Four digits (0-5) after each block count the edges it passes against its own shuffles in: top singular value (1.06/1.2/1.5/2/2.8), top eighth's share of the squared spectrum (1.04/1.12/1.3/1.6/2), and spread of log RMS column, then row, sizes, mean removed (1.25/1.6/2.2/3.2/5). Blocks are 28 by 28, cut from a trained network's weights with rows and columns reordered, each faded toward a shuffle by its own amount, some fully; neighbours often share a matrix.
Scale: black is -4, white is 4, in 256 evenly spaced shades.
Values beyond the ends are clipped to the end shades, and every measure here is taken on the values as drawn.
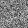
0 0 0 0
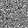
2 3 0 0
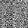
2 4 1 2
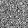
1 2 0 1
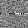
3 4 0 1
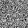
1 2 0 1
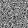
0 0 0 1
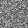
0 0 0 0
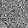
2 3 1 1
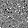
0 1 0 0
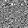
2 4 1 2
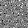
1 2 0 1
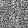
2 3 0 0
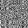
3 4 1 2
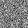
0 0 0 0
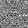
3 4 0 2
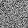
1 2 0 0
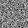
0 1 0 0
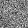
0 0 0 0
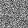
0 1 0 0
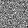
1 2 0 0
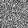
1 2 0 0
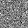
0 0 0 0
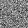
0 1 0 0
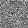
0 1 0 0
